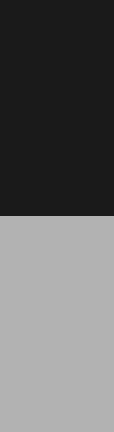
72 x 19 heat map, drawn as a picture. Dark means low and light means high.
The table splits into 2 rows of 1 panel. Panel 1,1: very low, flat. Panel 2,1: high, flat.
